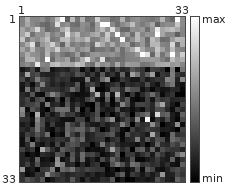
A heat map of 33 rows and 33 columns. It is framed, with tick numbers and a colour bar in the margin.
Stripes: none. Seam: horizontal, 30% of the way down, the top part higher. Average level on the scale: 30%.
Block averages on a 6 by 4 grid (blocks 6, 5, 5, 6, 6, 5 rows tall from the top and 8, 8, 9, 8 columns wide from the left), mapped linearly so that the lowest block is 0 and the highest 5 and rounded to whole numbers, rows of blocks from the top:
5 5 5 5 | 4 4 4 4 | 1 0 1 1 | 1 0 0 1 | 0 1 0 1 | 1 0 0 0
